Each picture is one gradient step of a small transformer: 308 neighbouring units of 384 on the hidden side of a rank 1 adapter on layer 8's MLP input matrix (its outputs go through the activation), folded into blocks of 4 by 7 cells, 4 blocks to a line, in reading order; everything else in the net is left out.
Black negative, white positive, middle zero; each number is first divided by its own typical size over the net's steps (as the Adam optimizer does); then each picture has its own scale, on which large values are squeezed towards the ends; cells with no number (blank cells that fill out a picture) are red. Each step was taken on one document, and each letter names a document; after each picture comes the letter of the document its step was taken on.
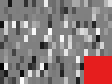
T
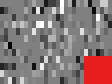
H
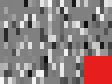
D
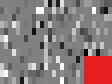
H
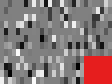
D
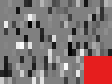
D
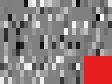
D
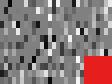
T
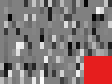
D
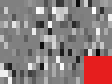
H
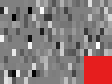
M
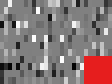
T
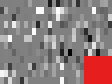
H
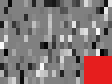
T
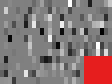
M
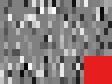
D
